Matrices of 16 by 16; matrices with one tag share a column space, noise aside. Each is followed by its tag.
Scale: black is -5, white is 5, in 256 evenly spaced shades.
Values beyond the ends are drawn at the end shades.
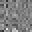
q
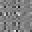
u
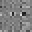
u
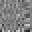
q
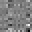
q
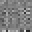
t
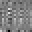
t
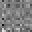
q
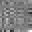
t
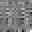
t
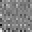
q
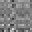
q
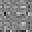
u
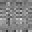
t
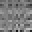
q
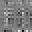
t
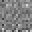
q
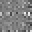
u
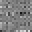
u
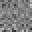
q
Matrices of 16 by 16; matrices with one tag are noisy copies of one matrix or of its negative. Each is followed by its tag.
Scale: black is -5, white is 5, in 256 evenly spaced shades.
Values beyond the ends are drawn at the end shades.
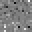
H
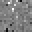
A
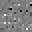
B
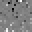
A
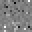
H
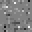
H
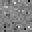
H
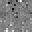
A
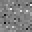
B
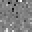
A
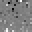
A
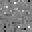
H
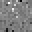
A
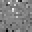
A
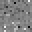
H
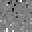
A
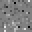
H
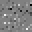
B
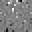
A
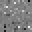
H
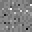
B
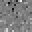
A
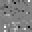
H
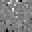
A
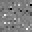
B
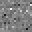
B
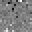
A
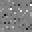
B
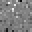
A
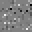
B
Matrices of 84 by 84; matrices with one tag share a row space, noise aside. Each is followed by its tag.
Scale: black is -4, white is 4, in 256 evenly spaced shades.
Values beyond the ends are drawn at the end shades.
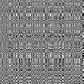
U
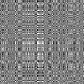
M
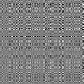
U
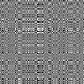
M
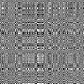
M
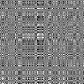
M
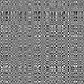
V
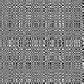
U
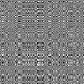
M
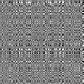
U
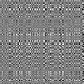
U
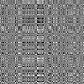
M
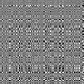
U
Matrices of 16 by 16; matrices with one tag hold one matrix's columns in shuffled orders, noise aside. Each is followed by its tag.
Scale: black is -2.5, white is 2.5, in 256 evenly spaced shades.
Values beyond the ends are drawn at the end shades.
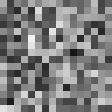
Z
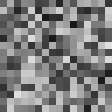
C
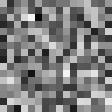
Z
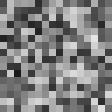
Z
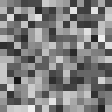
C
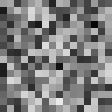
Z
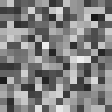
C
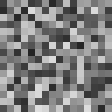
C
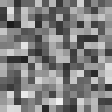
Z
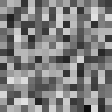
Z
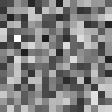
C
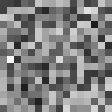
C
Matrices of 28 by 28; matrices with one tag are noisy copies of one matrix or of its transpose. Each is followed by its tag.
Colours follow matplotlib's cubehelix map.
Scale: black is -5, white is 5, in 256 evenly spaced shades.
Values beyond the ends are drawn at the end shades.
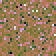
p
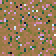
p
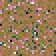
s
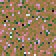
p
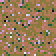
p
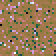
s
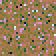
p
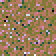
p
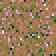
s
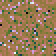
s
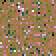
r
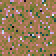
s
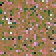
r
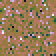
s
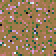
s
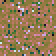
r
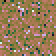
r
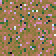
p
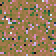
r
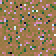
p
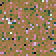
r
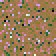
p
